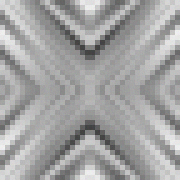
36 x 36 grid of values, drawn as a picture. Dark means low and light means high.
There is no overall slope. It mirrors both left to right and top to bottom. The centre is the calmest part. No seam splits the table.
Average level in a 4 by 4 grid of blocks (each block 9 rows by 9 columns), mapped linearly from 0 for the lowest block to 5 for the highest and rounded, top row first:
5005
3113
3113
5005
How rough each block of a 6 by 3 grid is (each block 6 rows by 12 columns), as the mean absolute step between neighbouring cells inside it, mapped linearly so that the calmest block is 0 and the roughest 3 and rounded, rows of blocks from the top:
232 / 131 / 101 / 101 / 131 / 232
